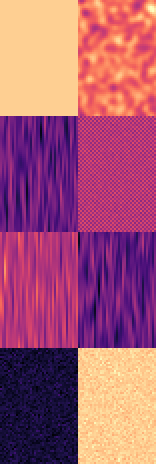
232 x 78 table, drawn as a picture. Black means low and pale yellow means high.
The table splits into 4 rows of 2 panels. Panel 1,1: very high, flat. Panel 1,2: high, blotchy. Panel 2,1: low, streaked downward. Panel 2,2: middling, checkered. Panel 3,1: middling, streaked downward. Panel 3,2: low, streaked downward. Panel 4,1: very low, fine-grained, faint in contrast. Panel 4,2: very high, fine-grained, faint in contrast.
